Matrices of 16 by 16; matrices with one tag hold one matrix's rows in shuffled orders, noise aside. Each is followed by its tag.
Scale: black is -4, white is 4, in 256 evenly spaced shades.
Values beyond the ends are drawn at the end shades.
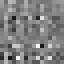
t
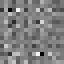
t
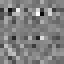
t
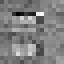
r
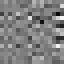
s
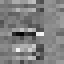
r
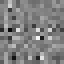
t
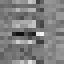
r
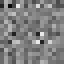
t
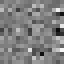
s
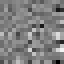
s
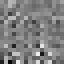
t
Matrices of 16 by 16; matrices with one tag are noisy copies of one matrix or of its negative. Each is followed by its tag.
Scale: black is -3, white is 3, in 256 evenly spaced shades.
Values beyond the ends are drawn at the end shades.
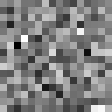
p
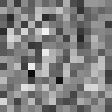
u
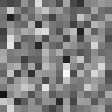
u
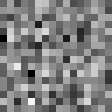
u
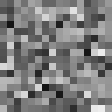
p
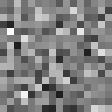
p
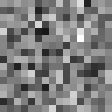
u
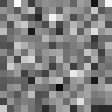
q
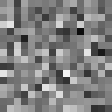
p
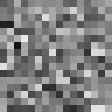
p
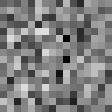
u
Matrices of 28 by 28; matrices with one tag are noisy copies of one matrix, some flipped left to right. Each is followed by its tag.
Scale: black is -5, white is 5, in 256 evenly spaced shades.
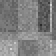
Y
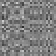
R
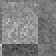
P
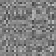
R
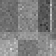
Y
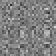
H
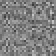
R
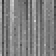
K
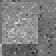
P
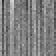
K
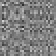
R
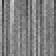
K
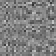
R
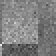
P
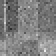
Y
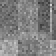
Y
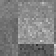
P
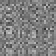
H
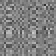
H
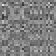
R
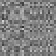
R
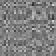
R
